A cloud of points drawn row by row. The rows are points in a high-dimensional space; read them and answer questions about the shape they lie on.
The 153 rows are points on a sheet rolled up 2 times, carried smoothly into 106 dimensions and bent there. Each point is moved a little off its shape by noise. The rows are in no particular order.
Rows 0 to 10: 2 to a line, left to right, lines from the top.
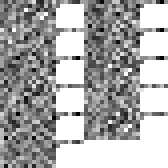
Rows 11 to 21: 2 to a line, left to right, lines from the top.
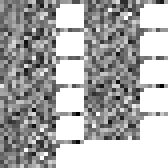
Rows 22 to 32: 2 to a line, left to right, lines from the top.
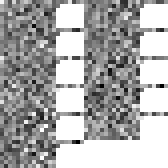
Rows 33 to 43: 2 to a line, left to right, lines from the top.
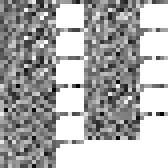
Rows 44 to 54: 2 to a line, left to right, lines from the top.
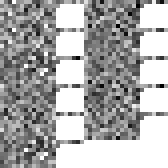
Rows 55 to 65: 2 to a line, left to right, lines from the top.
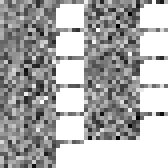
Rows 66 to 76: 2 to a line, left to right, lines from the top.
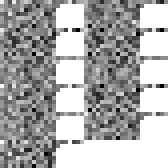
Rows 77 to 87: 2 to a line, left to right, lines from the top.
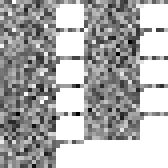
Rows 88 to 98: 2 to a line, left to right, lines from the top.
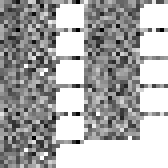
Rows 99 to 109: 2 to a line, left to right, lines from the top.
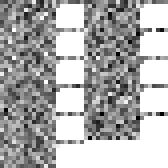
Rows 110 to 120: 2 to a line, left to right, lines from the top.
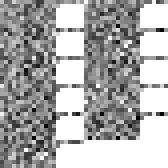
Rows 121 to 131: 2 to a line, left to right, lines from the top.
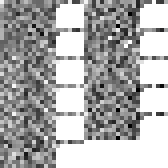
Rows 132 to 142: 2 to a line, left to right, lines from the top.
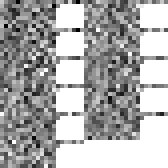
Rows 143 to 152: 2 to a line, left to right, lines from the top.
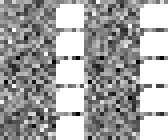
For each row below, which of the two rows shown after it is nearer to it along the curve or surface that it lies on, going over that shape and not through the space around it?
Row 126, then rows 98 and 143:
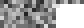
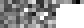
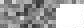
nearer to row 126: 98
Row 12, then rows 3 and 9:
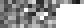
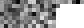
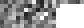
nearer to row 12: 9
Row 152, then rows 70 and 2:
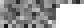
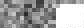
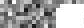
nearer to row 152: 2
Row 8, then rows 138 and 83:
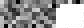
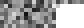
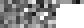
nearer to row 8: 83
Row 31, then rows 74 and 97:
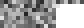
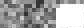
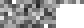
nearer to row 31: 97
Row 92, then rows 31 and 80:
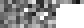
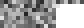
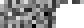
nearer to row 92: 31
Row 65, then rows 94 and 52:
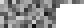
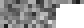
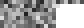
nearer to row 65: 94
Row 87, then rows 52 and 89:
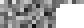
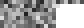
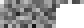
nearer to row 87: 89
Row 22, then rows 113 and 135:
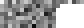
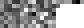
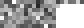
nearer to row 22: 135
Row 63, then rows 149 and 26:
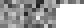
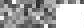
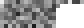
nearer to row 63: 26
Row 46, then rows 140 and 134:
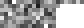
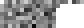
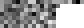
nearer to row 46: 140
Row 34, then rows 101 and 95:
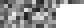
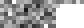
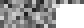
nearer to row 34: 95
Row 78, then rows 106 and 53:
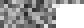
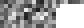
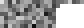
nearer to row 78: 106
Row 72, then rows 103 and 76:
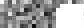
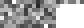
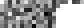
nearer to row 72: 103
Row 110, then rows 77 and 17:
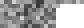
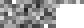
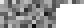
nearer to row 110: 17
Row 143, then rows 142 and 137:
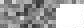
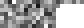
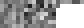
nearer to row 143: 137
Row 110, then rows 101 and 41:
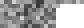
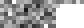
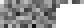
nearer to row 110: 41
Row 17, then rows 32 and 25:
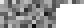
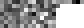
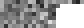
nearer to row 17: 25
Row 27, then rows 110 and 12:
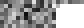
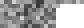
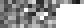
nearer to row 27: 12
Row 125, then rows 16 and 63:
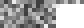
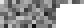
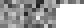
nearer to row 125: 16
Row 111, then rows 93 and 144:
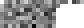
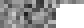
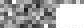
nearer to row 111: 144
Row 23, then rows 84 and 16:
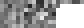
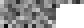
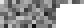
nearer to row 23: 84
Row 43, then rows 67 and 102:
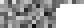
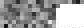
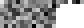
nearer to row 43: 67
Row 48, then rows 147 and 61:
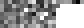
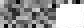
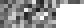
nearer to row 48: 61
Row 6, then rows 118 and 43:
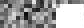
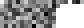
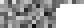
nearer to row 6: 43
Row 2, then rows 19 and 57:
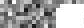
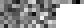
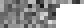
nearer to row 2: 57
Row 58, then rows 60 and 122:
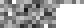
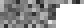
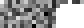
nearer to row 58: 60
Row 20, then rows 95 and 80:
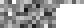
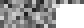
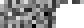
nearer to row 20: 95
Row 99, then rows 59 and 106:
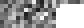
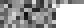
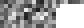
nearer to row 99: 106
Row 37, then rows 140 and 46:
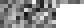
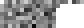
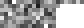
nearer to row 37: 46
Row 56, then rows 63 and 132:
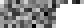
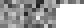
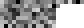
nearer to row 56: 132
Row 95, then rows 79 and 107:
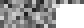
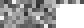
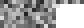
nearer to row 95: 107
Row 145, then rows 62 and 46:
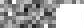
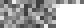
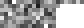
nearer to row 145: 46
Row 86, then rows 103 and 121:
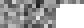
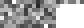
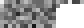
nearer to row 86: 121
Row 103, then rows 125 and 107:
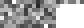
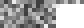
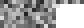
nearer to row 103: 125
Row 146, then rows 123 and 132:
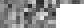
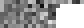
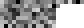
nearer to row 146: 123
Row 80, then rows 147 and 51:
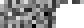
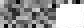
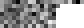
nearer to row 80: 147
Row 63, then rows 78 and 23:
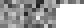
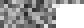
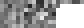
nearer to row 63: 23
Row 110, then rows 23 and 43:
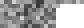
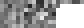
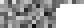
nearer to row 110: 23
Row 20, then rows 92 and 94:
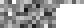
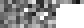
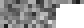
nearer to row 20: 94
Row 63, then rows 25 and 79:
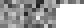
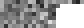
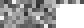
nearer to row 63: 25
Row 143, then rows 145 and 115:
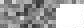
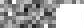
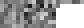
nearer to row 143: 115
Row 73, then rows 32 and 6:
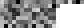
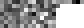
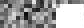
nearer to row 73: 32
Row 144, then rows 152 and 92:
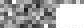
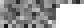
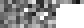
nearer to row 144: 152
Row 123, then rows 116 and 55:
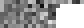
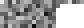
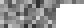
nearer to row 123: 116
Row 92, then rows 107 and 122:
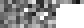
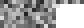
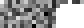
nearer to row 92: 107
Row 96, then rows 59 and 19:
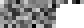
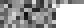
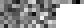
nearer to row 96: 19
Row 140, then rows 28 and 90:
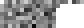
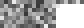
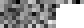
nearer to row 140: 28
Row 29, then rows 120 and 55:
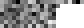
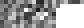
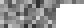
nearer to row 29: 120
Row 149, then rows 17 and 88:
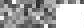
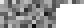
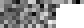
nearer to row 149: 17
